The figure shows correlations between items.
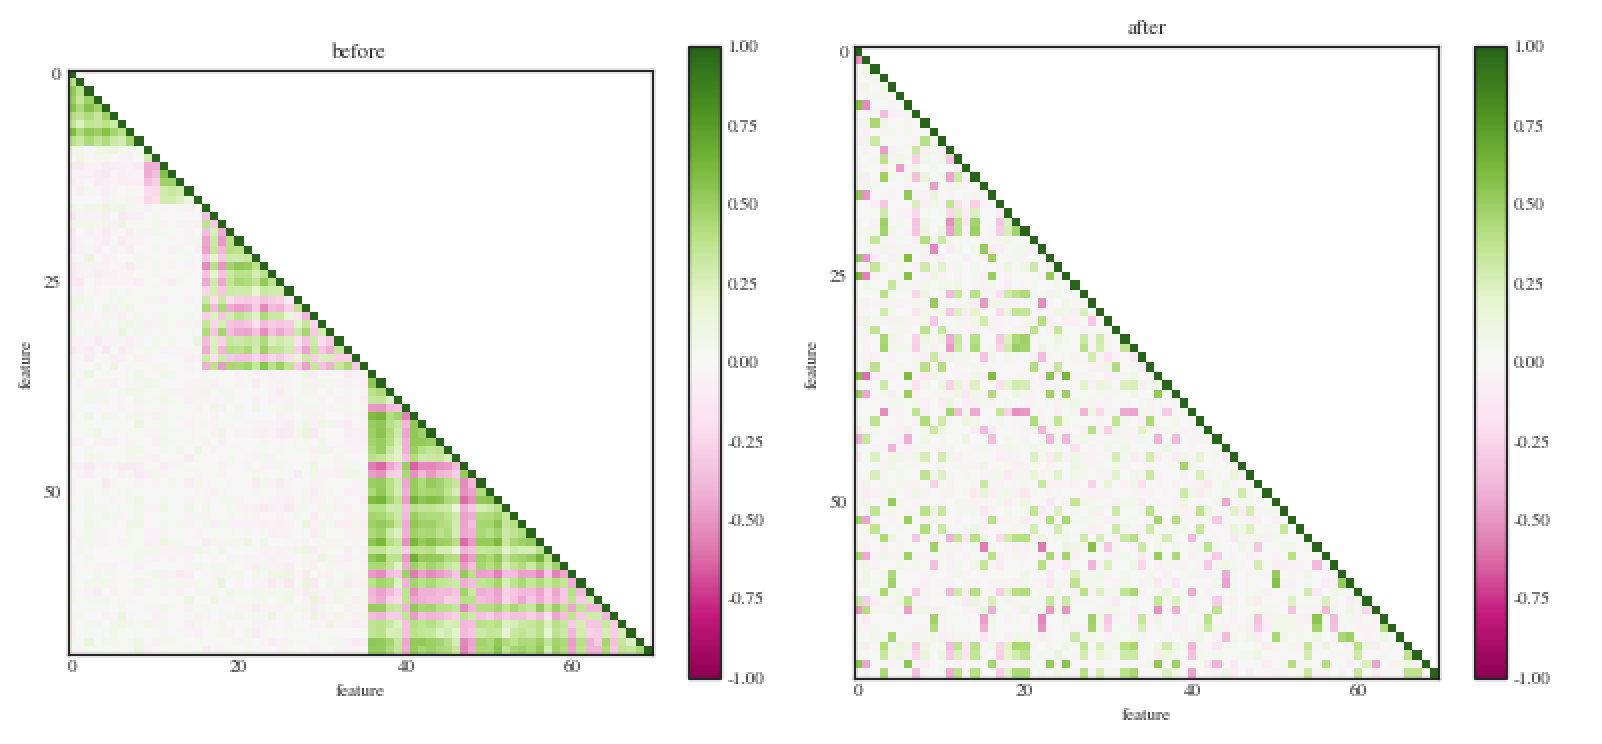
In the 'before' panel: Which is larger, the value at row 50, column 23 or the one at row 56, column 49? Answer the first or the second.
the second
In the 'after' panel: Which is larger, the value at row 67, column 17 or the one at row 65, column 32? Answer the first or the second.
the second
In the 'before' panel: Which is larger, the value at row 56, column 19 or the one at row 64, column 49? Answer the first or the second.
the second
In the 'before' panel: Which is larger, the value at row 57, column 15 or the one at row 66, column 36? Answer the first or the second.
the second
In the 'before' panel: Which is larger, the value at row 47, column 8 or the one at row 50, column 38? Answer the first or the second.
the second
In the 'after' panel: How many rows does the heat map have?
70
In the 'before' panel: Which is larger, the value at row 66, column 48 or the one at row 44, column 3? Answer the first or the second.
the second
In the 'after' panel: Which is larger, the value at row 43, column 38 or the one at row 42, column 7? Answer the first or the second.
the second
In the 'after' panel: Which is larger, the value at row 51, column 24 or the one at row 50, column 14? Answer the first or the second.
the first
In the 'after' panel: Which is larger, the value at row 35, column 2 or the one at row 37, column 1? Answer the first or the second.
the first
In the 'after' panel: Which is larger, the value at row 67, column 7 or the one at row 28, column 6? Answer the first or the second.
the second
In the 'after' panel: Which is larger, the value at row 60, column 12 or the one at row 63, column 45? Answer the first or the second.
the first
